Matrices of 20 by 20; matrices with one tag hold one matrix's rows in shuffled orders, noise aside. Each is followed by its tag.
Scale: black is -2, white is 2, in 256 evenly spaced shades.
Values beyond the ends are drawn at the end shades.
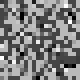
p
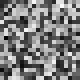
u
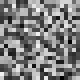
u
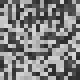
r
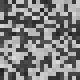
u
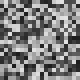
u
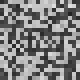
r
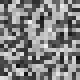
u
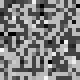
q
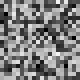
q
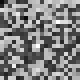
u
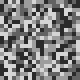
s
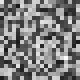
s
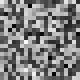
r
